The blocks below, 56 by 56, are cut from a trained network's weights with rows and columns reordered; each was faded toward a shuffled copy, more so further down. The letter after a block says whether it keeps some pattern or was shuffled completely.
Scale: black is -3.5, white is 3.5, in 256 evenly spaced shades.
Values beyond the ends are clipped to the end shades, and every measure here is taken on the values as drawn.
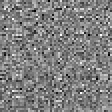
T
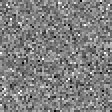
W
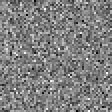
W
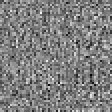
T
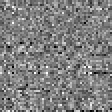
T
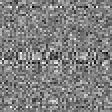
T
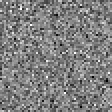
W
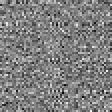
T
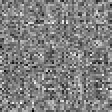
T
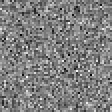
W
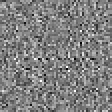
T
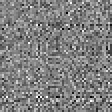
T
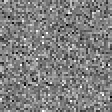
W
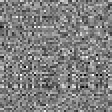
T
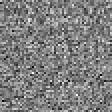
T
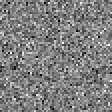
W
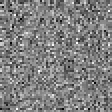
T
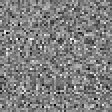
T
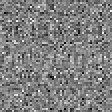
T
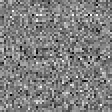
T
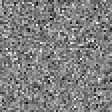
W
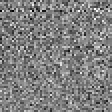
T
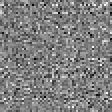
T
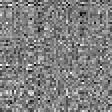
T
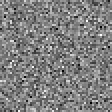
W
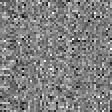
T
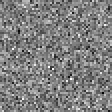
W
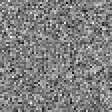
W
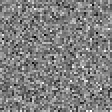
W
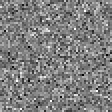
W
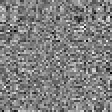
T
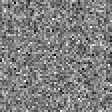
W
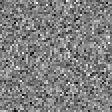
W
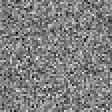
W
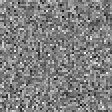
W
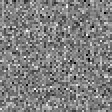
W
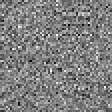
T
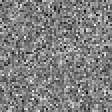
W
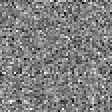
T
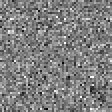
T
